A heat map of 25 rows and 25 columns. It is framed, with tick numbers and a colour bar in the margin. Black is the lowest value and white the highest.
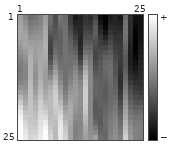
Grain: streaks running down. Ninth with the lowest average: top right. Slope: up to the bottom left. Average level on the scale: 50%. Ninth with the highest average: bottom left.
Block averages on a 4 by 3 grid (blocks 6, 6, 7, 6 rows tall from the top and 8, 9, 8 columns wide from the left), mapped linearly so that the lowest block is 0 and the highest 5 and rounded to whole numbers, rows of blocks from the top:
310 | 321 | 431 | 533
